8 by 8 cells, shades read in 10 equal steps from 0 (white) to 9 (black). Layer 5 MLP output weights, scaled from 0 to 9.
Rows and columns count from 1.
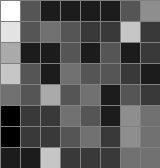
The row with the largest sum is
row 3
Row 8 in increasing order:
2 5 5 7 7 7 8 8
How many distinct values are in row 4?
5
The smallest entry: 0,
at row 1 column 1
